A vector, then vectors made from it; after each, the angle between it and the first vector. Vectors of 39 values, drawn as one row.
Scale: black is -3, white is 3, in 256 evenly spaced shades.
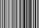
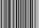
orthogonal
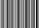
partly opposed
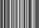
partly aligned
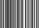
nearly opposite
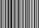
partly opposed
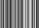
nearly opposite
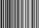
nearly opposite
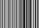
nearly parallel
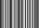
partly opposed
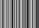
orthogonal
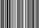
partly opposed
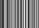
partly opposed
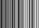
partly opposed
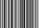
partly aligned
